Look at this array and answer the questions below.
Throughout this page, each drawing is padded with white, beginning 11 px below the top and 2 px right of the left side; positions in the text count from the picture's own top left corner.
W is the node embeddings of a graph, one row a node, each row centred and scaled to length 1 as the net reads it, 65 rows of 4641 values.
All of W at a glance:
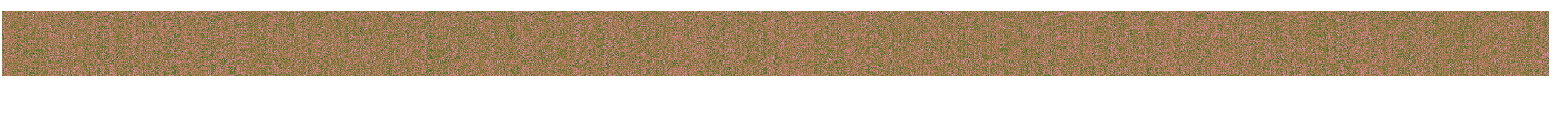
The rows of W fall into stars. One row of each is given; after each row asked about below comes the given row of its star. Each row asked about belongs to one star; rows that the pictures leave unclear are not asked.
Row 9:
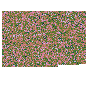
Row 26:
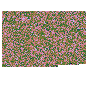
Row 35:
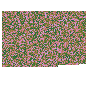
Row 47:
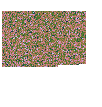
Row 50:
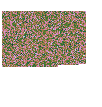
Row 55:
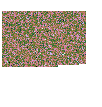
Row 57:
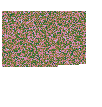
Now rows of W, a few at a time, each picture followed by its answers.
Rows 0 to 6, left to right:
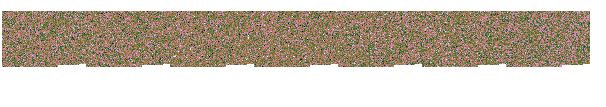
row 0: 26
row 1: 9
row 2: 50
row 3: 50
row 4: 57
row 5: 47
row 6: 55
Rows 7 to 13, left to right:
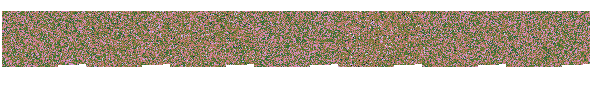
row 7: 26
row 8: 35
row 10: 47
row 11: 50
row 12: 9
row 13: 50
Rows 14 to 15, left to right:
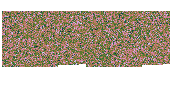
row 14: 47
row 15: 35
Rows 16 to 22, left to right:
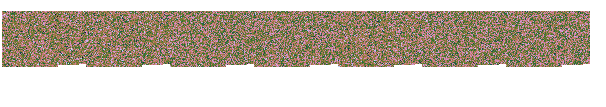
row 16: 9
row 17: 35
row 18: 9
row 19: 50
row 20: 35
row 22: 26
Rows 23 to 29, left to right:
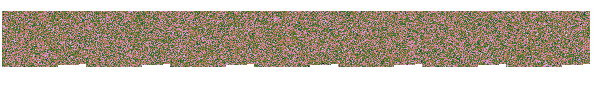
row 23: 9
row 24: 9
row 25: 26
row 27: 57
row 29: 35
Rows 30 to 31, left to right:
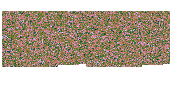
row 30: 26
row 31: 35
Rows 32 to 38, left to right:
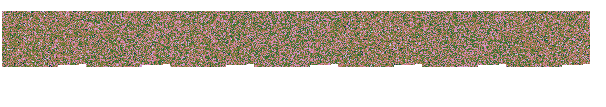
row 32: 57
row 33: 26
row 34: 50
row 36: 35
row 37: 55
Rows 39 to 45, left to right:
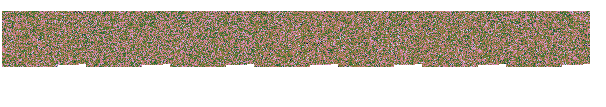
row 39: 26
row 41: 9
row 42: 57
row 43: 26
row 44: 35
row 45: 26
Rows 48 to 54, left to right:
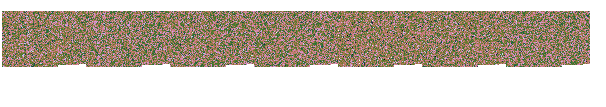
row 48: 35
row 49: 50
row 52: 50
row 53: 47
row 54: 9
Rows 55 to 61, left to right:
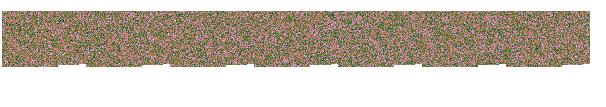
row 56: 57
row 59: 26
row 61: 57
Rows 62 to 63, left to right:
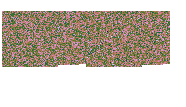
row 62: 57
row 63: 35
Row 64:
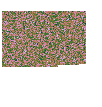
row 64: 9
